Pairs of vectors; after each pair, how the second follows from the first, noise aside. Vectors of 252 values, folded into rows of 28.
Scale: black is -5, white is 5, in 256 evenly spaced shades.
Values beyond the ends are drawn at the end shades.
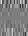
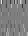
partly zeroed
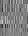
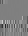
partly zeroed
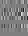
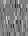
shuffled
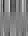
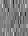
shuffled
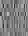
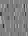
partly zeroed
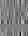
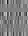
reversed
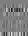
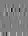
partly zeroed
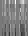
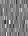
shuffled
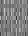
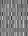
reversed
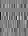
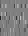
partly zeroed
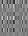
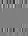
partly zeroed
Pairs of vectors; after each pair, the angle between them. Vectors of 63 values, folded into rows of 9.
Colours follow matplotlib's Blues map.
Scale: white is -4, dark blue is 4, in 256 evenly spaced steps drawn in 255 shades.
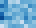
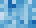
partly opposed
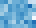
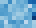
nearly opposite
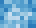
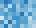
partly opposed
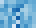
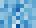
nearly parallel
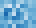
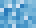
nearly parallel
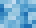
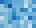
partly opposed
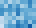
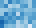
nearly opposite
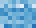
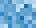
partly aligned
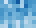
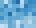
nearly parallel
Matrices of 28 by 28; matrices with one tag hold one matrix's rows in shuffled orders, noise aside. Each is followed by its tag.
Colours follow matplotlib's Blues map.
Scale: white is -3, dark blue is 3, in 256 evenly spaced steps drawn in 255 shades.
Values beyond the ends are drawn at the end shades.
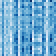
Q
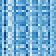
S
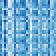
S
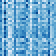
S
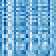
S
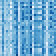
Q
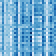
Q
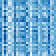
S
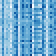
Q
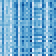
Q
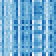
Q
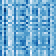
S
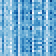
Q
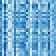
S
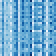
Q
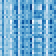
Q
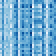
Q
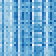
Q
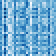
S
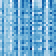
Q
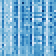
Q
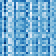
S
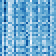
S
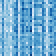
Q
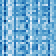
S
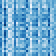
S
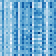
Q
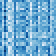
S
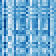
S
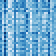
S
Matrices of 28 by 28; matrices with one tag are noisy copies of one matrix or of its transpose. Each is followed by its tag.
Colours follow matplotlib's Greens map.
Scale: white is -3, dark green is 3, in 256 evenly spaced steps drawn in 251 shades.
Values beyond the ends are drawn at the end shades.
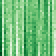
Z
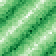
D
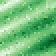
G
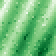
G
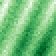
G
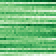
Z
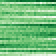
Z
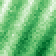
G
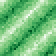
D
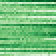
Z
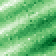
G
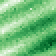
G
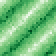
D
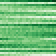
Z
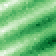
G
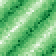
D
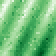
G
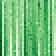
Z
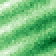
G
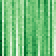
Z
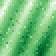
G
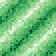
D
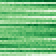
Z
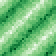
D
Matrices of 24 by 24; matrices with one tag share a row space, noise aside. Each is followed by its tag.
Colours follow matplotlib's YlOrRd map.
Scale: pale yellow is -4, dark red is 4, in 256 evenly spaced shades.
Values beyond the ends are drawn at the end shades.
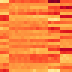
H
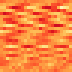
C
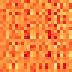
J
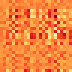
J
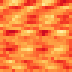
C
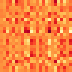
J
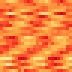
C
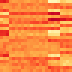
H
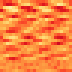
C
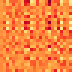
J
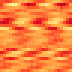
C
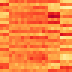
H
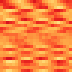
C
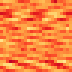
C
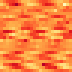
C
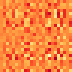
J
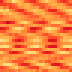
C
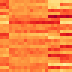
H
